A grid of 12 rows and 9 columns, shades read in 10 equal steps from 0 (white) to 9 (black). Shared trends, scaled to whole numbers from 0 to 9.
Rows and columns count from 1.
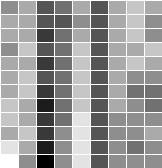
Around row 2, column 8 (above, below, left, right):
2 2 3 4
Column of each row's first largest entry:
3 3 3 3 3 3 3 3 3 3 3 3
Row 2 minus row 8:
1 0 -2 1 2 0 0 -2 -1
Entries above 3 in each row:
4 5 4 4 3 5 5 5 6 5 6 7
